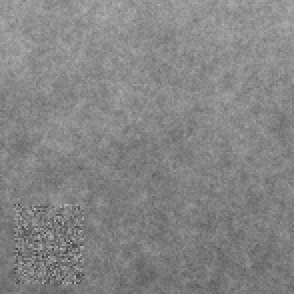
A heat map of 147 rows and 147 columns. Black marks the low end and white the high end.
Values rise toward the top. Values change most from cell to cell in the bottom left. On average the colour sits 50% of the way up the scale. No single row or column stands out from its neighbours. In the bottom left lies a patch that is rougher than the rest.
